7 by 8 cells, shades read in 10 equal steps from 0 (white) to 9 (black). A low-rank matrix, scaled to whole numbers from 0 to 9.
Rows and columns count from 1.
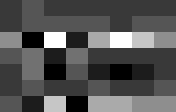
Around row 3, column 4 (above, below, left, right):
6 5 0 3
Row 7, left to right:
6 8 2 9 3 3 4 4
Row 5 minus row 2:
0 -1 3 0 2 2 2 1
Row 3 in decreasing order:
9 8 4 4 3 2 0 0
